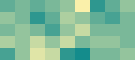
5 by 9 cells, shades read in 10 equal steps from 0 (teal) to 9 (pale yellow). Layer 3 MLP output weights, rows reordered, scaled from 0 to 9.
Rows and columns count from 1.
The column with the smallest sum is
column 7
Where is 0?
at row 5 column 6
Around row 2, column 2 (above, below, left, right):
4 5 5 1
